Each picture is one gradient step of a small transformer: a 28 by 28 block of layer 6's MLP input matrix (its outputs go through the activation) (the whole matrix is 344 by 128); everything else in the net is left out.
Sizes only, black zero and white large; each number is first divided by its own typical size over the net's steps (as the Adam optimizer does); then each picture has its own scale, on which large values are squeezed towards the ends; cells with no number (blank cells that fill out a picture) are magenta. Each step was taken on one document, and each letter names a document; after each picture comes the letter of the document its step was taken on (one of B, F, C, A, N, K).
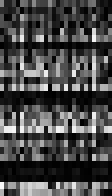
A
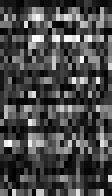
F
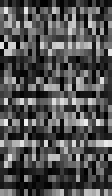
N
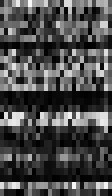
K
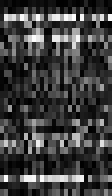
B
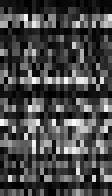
B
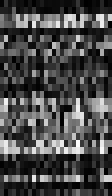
B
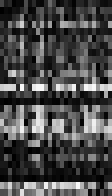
A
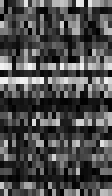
K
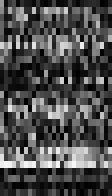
N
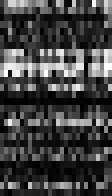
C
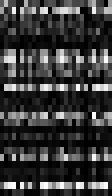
C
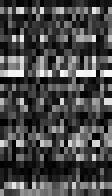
A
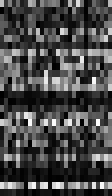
C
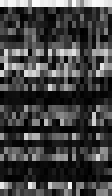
K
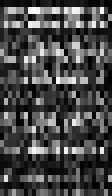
B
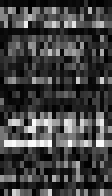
B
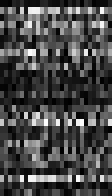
F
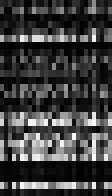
A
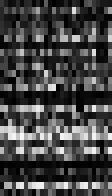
A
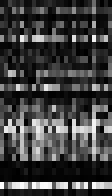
A
